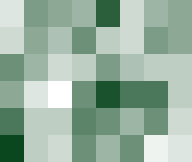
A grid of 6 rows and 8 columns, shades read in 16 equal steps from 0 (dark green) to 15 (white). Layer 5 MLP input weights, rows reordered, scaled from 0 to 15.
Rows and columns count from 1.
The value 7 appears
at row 1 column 2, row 2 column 7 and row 3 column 5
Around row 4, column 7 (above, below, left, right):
11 6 4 11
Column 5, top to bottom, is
2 11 7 1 6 9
